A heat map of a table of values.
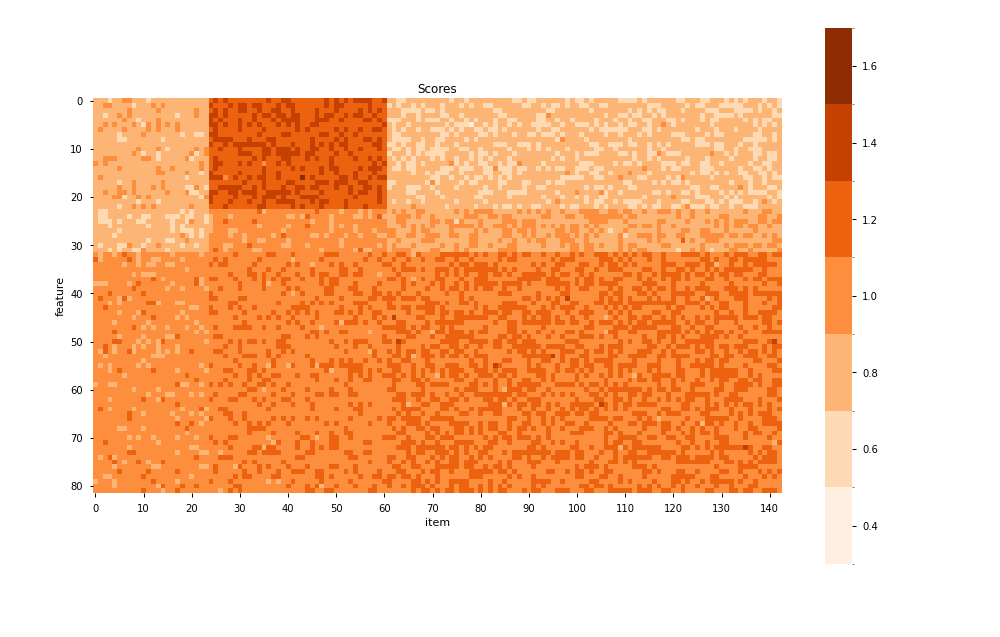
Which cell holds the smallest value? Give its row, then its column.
5, 78
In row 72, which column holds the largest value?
135
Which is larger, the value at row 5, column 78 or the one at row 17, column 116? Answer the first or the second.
the second
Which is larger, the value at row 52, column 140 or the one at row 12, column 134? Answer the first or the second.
the first
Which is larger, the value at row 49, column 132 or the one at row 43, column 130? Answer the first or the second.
the second
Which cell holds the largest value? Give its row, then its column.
16, 43
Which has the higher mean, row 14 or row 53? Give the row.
53
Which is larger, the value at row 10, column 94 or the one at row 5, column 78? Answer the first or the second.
the first
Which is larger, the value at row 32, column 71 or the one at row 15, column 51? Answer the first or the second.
the second
